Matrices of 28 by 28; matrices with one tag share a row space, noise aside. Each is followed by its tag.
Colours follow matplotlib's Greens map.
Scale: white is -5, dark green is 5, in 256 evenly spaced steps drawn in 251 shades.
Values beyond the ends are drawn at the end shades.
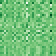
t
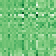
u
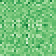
t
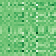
u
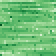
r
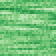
r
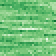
r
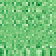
t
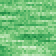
r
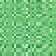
t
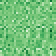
t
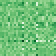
u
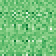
t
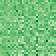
u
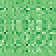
t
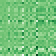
u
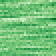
r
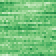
r
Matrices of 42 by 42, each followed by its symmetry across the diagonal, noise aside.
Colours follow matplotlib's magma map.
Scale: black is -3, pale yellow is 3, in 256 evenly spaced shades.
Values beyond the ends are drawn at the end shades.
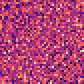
symmetric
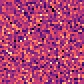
antisymmetric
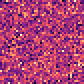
neither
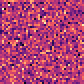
antisymmetric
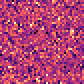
neither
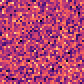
symmetric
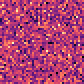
neither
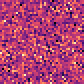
antisymmetric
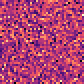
antisymmetric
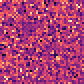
symmetric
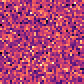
neither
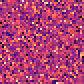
antisymmetric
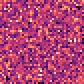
symmetric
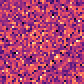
symmetric
